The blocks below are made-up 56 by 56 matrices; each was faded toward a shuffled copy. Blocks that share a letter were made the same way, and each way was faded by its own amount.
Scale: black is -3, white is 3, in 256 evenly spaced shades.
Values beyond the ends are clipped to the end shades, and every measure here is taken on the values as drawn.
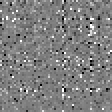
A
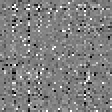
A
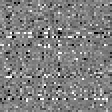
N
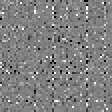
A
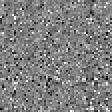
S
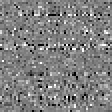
N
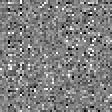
S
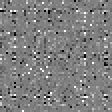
A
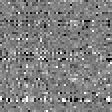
N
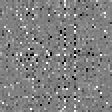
A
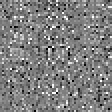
S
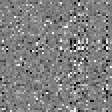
A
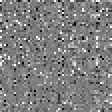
A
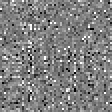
S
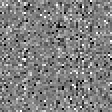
S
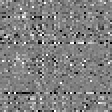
N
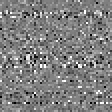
N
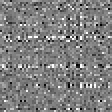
N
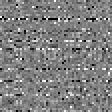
N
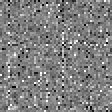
S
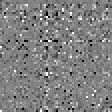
A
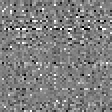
N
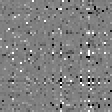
A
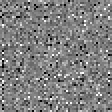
S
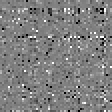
A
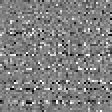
N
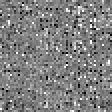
S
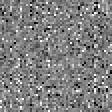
S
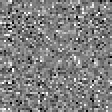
S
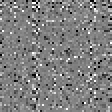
A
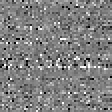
N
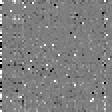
A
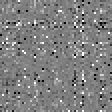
A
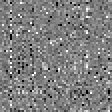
S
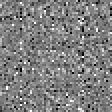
S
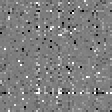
A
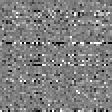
N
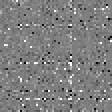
A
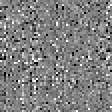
S
